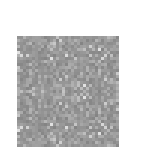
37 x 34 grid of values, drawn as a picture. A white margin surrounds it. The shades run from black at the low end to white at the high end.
No seam splits the table. The values are skewed, with a long tail toward high values. The texture is fine-grained noise. No overall slope runs across the table. It is mirror symmetric from top to bottom.
